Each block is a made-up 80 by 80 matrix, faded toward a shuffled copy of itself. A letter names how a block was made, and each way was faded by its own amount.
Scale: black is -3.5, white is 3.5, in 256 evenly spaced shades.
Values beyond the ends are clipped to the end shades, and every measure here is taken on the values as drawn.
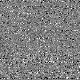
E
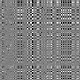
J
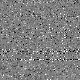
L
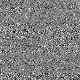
E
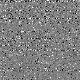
L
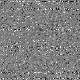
L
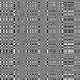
J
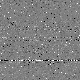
L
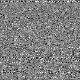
E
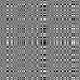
J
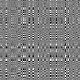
J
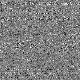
E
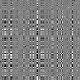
J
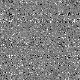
L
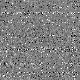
L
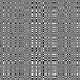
J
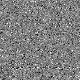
E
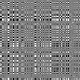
J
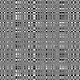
J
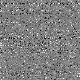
L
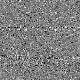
E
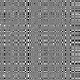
J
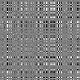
J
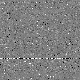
L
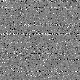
L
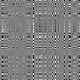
J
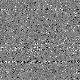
L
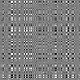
J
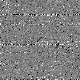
L
